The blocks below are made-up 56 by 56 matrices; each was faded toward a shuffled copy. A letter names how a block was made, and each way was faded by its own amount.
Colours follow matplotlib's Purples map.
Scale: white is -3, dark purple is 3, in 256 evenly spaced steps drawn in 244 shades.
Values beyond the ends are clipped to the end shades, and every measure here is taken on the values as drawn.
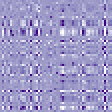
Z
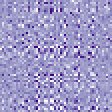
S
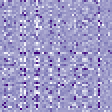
S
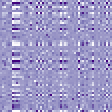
Z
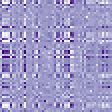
Z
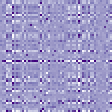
Z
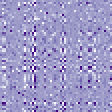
S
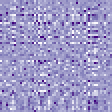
S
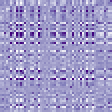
Z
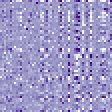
S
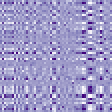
Z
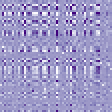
Z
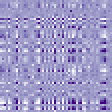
Z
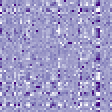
S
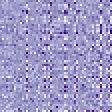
S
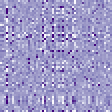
S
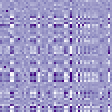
Z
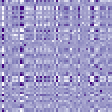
Z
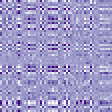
Z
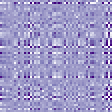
Z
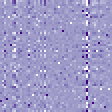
S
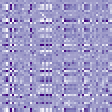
Z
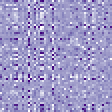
S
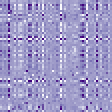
Z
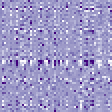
S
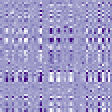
Z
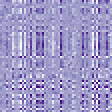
Z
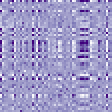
Z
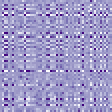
Z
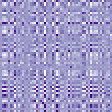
Z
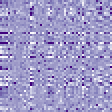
S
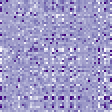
S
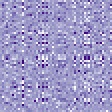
S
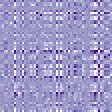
Z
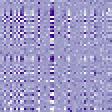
Z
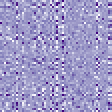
S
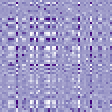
Z
